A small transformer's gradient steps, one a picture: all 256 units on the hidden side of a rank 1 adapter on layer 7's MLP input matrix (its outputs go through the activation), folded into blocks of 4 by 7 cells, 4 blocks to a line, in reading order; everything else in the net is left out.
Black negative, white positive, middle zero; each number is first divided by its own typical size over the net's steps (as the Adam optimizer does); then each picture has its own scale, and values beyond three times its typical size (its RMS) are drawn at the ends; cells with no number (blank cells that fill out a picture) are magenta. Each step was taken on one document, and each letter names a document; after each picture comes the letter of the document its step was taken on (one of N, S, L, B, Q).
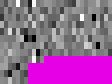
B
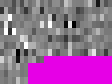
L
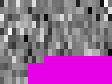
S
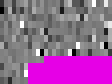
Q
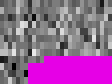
S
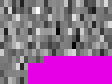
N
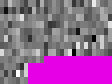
Q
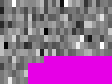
N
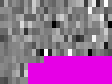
Q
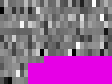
Q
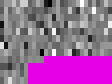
N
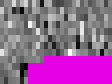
N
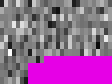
S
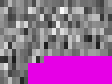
S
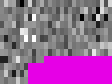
B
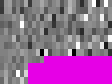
Q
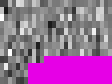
S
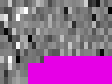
L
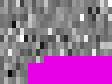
B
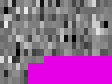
L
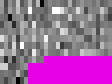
S
